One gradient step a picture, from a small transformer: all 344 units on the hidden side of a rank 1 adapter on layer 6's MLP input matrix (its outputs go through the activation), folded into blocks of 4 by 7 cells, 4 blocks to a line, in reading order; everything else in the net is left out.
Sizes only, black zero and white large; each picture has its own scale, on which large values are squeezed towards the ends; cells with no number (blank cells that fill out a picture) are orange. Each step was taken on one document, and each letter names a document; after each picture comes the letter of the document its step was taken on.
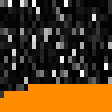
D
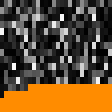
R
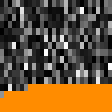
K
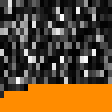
R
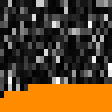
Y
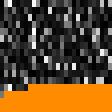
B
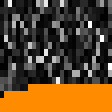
Y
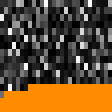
K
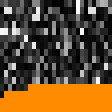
R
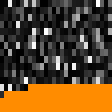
B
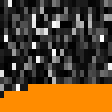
Y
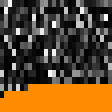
Y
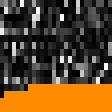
R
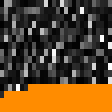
Y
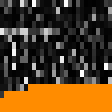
D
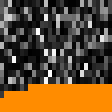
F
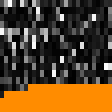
D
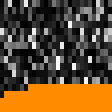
B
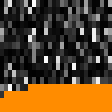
B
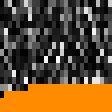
B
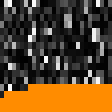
B
